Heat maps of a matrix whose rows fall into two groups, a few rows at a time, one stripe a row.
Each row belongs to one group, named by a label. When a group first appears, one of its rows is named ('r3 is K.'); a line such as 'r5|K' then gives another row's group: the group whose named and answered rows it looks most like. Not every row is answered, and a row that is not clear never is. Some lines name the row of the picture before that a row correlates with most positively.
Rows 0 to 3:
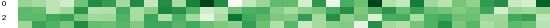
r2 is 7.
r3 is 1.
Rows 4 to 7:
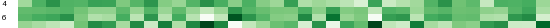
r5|7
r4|1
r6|7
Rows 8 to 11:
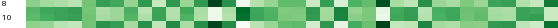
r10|7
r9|7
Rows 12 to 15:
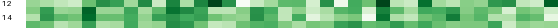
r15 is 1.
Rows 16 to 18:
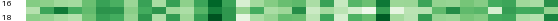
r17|1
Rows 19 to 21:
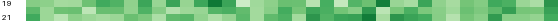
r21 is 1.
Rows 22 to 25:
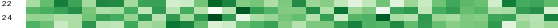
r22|1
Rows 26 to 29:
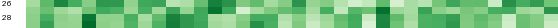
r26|1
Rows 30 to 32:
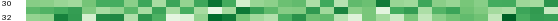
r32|1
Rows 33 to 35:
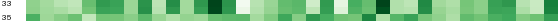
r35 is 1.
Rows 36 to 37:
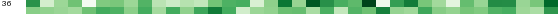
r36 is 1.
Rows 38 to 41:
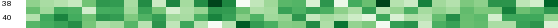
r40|1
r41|7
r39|1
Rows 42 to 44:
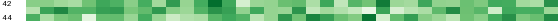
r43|1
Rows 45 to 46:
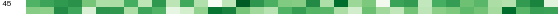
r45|7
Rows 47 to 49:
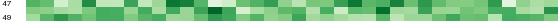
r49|1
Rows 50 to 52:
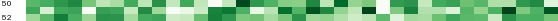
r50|7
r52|1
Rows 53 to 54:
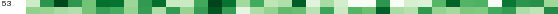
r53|1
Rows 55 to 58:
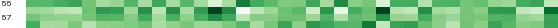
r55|7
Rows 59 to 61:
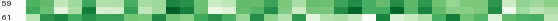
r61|1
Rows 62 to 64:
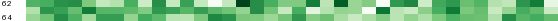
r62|7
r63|1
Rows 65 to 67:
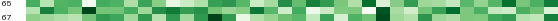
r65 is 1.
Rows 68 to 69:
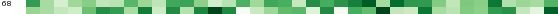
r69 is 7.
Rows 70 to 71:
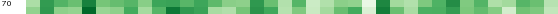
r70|1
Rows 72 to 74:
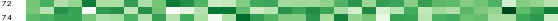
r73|1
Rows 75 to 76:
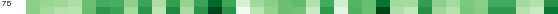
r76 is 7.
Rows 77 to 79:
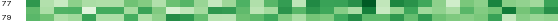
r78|1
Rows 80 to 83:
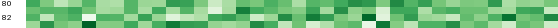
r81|7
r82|1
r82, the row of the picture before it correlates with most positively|78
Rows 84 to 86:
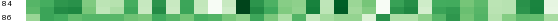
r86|1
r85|7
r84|7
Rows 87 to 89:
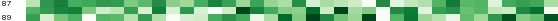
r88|7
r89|1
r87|1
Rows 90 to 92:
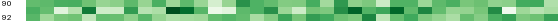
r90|7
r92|1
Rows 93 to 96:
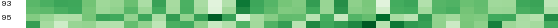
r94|7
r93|7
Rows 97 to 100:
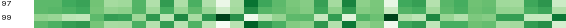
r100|7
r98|7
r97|7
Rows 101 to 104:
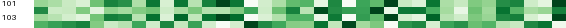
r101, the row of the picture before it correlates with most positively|99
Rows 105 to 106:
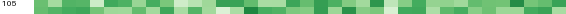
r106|7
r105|1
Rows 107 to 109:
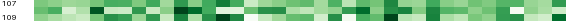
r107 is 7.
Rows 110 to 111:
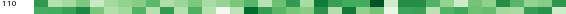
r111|7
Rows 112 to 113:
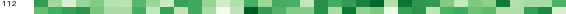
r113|7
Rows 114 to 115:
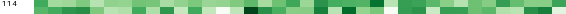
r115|7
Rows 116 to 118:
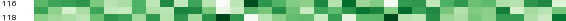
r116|7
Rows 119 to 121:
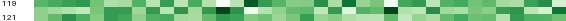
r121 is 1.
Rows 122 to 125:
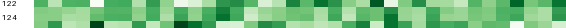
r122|1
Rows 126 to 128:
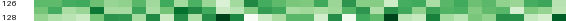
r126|7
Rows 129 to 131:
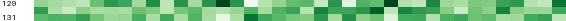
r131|7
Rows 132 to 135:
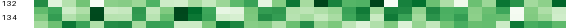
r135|1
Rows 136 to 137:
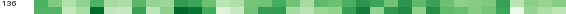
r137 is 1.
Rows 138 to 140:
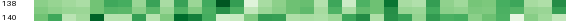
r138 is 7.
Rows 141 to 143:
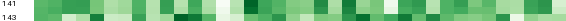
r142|7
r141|7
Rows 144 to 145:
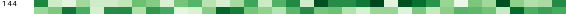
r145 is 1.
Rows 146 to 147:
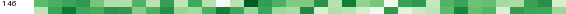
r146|7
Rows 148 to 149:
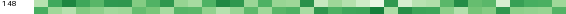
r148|1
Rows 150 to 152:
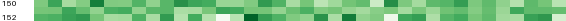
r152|7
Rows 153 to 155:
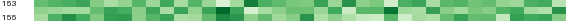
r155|1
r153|7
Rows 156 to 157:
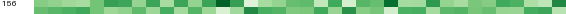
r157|7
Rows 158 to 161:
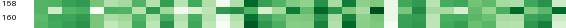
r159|1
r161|7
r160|7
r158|7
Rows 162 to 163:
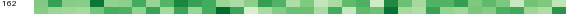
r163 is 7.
